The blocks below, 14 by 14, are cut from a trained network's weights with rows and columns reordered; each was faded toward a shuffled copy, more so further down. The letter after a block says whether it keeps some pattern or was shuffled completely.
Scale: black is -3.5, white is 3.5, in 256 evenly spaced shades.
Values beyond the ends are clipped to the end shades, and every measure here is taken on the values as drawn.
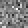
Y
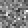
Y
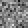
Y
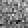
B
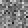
Y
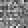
B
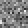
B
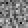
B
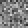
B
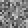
Y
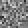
Y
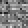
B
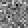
Y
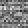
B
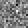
Y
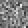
Y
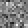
B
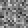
Y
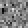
B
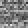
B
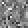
Y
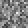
Y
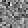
Y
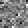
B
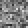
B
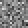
Y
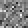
B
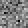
Y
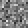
Y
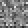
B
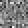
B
